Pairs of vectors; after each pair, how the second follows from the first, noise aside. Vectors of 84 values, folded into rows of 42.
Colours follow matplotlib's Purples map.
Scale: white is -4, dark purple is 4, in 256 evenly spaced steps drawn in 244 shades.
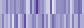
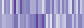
shuffled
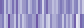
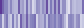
shuffled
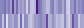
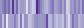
copied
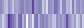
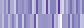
shuffled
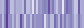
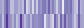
copied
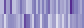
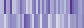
copied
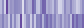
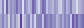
copied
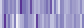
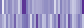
shuffled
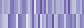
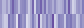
copied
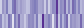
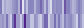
shuffled
